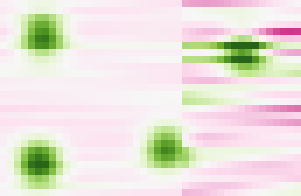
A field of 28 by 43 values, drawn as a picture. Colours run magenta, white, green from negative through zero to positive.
Calmest part: middle left. Bumps: four. Seam: vertical, 60% of the way across, the left part calmer. Histogram: skewed, a long tail of high values. Roughest part: top right.
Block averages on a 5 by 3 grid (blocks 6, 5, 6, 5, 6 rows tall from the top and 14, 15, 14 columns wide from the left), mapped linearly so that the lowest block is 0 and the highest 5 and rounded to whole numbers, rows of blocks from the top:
3 0 0 | 3 1 5 | 1 1 0 | 2 3 0 | 4 2 0
